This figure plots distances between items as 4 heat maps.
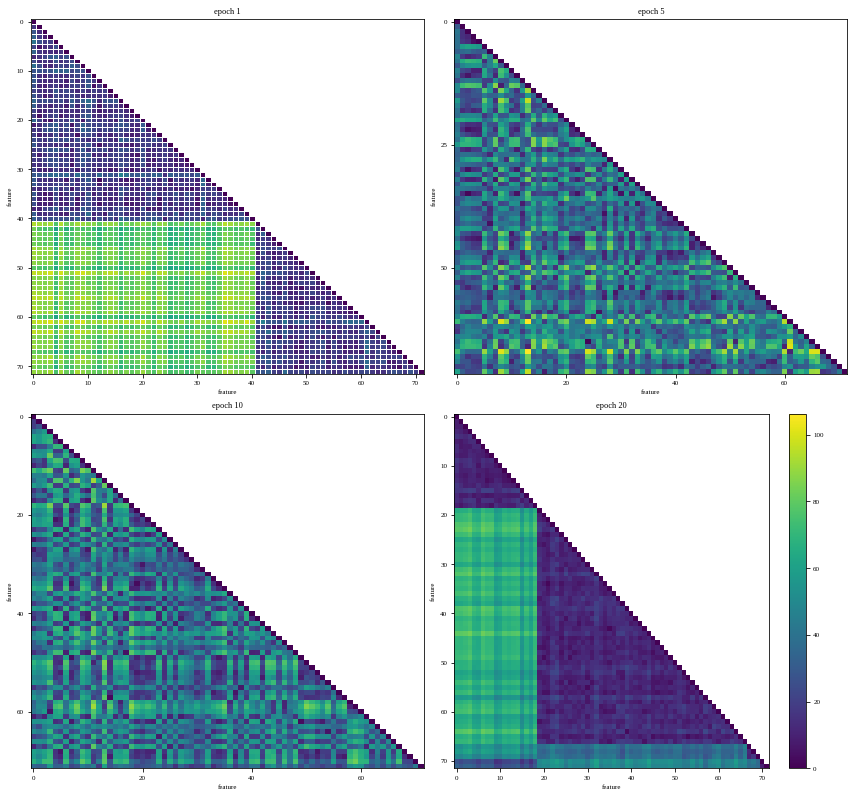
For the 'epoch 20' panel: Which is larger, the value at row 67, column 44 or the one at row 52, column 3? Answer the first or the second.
the second
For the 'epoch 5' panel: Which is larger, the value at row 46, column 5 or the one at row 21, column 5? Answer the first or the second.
the first
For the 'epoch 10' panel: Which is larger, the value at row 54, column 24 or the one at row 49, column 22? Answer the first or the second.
the first
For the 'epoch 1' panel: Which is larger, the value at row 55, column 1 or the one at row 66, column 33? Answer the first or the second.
the first
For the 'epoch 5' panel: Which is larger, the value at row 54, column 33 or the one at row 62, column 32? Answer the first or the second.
the first
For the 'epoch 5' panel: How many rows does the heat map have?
72
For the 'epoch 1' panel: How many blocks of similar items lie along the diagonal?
2
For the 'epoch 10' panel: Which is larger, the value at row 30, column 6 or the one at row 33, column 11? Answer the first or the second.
the first
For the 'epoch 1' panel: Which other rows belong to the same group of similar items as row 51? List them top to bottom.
41, 42, 43, 44, 45, 46, 47, 48, 49, 50, 52, 53, 54, 55, 56, 57, 58, 59, 60, 61, 62, 63, 64, 65, 66, 67, 68, 69, 70, 71
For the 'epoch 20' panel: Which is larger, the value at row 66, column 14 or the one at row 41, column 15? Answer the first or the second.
the first
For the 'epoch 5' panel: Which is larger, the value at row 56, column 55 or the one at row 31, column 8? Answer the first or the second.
the second
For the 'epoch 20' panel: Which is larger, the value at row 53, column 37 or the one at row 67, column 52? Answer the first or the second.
the second
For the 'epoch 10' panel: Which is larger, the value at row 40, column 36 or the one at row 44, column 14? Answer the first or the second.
the second
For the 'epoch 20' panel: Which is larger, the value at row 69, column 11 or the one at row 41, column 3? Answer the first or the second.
the second
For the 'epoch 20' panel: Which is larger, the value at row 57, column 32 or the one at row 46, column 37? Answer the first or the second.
the first
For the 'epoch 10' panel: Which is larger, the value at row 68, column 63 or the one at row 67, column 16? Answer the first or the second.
the first
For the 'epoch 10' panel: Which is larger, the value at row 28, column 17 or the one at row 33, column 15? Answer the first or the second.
the second
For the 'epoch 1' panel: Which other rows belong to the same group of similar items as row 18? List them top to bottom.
0, 1, 2, 3, 4, 5, 6, 7, 8, 9, 10, 11, 12, 13, 14, 15, 16, 17, 19, 20, 21, 22, 23, 24, 25, 26, 27, 28, 29, 30, 31, 32, 33, 34, 35, 36, 37, 38, 39, 40
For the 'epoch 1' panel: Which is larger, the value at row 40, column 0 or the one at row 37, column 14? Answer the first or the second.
the first
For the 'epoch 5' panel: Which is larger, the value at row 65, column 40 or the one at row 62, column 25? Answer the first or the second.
the second
